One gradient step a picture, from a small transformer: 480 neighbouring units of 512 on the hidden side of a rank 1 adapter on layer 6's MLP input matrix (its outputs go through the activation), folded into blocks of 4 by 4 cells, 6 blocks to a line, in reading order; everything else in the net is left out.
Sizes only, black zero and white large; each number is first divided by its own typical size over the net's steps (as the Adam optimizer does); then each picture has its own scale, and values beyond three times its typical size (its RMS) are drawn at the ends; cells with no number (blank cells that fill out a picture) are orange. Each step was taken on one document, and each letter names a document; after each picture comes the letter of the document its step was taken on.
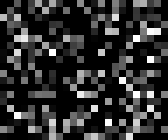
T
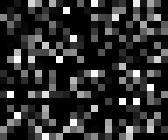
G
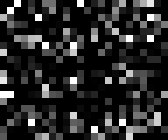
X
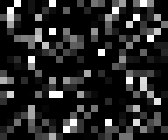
X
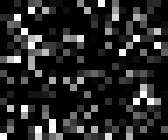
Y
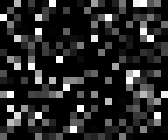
X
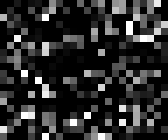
T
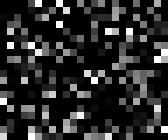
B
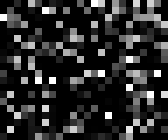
G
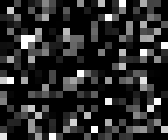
T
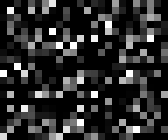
T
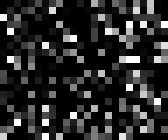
G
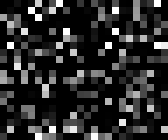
T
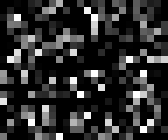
G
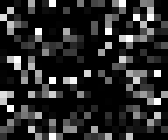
X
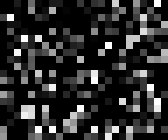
B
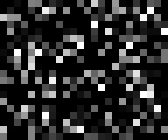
G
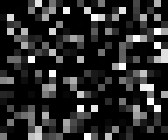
B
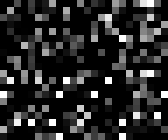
X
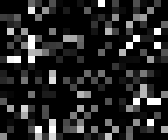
Y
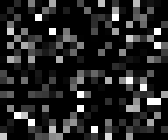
Y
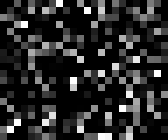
G
